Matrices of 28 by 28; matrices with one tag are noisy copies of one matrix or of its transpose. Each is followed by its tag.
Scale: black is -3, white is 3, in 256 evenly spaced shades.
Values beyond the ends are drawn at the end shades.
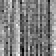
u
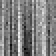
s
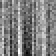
s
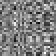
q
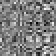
q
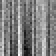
s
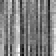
u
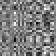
q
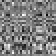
q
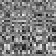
q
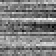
s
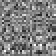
q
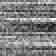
s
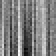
s
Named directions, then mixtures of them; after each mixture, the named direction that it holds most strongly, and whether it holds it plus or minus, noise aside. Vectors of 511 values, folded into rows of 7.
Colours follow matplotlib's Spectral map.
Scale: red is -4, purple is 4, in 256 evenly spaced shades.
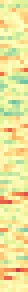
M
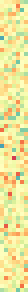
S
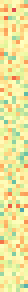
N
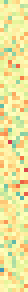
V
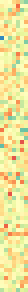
S, plus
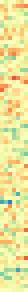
M, minus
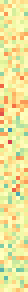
V, plus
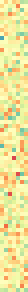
S, plus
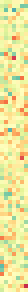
N, minus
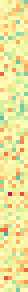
S, plus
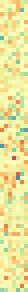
S, plus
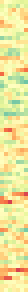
M, plus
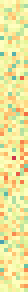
S, plus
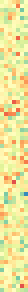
S, plus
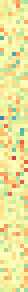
S, plus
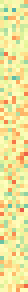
N, minus
